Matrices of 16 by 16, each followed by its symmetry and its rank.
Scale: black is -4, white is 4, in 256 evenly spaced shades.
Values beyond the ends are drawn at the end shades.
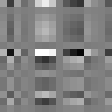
neither, rank one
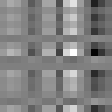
neither, rank one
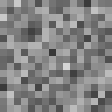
symmetric, full rank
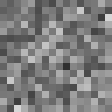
symmetric, full rank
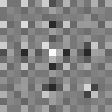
symmetric, rank two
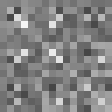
symmetric, rank three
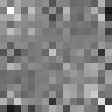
symmetric, rank three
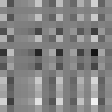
neither, rank one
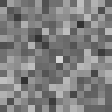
symmetric, full rank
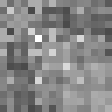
symmetric, rank three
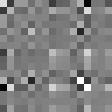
symmetric, rank two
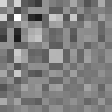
symmetric, rank two
